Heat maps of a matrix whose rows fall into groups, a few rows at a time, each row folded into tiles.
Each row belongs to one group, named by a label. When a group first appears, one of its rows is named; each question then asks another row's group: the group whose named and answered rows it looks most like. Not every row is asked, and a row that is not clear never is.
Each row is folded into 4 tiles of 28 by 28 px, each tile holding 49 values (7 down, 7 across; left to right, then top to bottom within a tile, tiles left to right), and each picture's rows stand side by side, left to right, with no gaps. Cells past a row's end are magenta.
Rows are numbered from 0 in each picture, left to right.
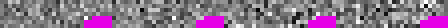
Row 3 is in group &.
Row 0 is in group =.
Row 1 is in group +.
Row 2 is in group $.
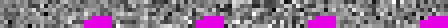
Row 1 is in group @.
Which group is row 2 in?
=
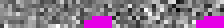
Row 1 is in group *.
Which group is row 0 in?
@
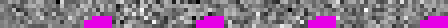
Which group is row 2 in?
@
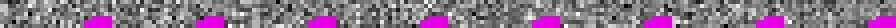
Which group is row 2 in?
@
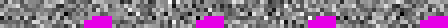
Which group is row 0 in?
*
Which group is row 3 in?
*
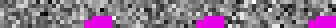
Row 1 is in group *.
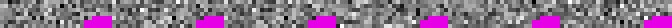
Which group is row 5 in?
=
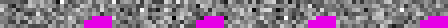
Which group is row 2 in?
+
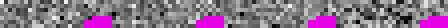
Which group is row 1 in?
&
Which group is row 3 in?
$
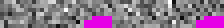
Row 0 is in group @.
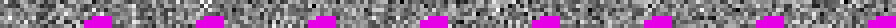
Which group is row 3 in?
+
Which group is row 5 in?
&
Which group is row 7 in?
=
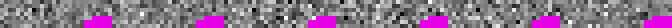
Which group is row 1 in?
=
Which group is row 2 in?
+
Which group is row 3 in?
*
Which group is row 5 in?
$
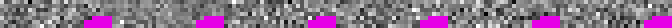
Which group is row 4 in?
$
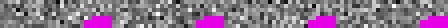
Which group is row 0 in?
=
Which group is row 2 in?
&
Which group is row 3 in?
&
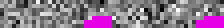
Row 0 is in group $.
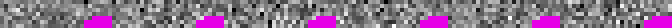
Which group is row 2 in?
&
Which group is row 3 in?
@
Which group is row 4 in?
+
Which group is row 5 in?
=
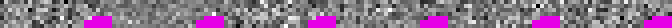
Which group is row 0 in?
+
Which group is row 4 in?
&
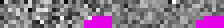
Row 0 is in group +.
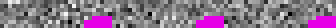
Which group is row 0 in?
=
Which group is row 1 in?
&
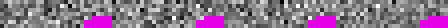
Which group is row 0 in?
=
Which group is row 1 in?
+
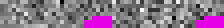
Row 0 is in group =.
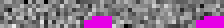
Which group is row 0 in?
&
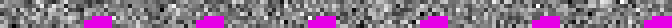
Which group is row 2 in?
=
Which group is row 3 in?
*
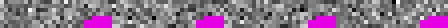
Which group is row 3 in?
=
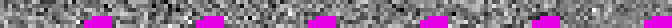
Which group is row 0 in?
@
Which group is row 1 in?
@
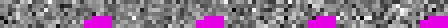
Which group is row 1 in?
+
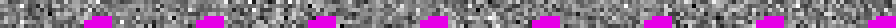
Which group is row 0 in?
&
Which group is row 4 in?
@
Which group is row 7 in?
$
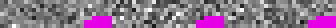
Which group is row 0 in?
$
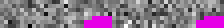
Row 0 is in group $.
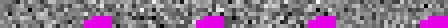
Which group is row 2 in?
*
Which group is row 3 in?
&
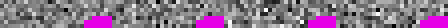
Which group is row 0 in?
@
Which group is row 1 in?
&
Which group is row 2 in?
@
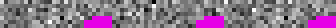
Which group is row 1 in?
*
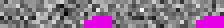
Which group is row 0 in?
*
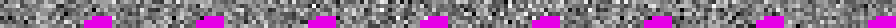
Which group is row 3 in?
+
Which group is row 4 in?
=
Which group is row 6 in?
*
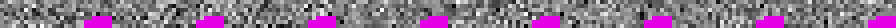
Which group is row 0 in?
$
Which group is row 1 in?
*
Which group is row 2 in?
*
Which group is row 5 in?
$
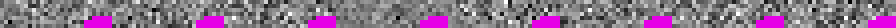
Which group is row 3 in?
*
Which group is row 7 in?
+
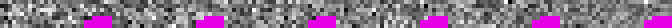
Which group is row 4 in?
=
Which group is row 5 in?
&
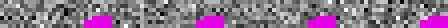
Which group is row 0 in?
*
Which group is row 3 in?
+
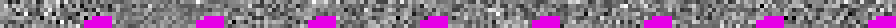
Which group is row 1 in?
&
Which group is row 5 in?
=
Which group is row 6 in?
&
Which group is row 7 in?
*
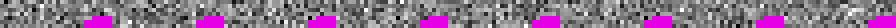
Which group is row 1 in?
$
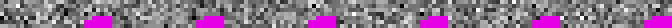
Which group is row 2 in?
&
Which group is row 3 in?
@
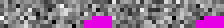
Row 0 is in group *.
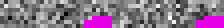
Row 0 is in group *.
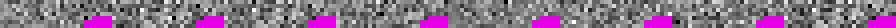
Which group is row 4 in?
=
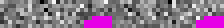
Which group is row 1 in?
=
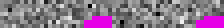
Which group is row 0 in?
&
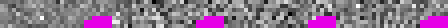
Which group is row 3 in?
&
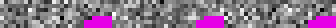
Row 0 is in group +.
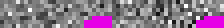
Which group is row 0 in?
@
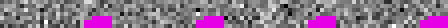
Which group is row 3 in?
@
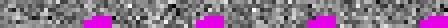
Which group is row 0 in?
$
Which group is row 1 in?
*
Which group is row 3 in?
@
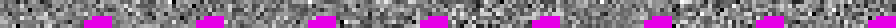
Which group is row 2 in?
&
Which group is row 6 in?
=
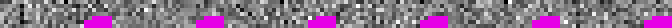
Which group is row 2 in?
=
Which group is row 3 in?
&
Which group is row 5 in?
@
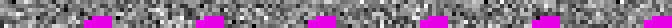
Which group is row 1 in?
&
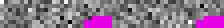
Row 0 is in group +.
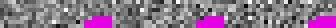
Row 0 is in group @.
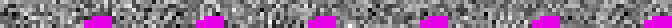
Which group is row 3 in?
$
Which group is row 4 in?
&
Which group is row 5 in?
*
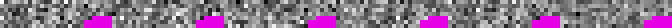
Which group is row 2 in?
@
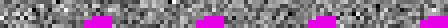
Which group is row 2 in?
*
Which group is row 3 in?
*
